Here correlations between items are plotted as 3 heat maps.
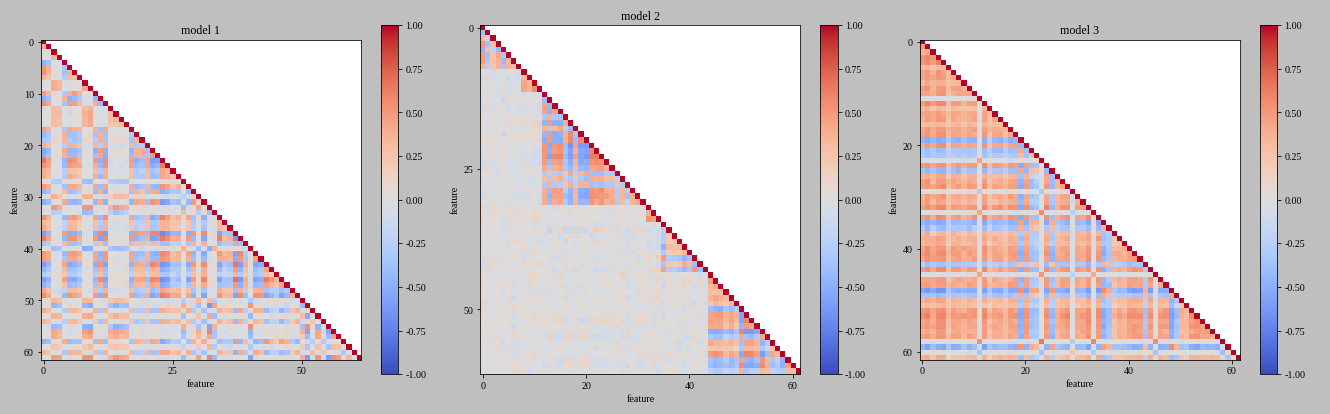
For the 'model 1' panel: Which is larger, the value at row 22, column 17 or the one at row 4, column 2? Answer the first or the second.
the second
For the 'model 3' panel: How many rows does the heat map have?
62
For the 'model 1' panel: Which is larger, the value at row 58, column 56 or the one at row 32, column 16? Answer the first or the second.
the second
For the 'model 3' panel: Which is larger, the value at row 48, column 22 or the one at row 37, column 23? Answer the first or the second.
the first
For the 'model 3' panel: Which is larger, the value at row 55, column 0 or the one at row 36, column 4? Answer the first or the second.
the first
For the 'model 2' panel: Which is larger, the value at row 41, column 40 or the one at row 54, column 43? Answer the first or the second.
the second
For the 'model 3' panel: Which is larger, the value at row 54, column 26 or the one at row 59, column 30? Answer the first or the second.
the first
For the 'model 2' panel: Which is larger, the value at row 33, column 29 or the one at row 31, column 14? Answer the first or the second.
the second
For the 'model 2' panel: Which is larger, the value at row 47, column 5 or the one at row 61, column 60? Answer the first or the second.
the second
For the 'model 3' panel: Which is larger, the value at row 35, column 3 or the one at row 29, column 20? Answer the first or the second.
the second
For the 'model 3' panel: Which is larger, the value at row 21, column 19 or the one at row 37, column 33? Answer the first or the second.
the first
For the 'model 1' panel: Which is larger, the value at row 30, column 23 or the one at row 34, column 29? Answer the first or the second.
the first
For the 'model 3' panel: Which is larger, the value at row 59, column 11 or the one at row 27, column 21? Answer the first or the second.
the first
